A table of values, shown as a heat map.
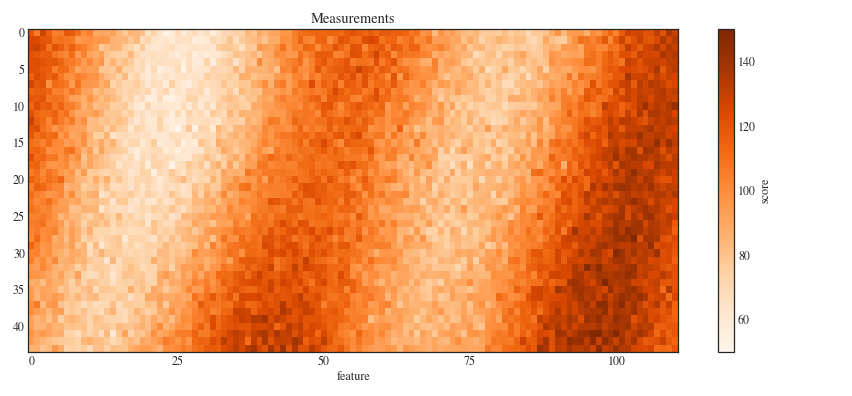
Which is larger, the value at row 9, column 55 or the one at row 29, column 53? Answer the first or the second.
the second
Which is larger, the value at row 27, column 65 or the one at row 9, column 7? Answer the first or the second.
the second
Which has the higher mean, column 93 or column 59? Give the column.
93
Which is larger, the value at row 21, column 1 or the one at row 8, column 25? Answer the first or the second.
the first
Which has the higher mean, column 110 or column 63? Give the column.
110
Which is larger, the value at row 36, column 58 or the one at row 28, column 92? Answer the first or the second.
the second
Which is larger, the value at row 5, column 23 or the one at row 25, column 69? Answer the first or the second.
the second
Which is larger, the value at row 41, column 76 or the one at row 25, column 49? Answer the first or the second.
the second
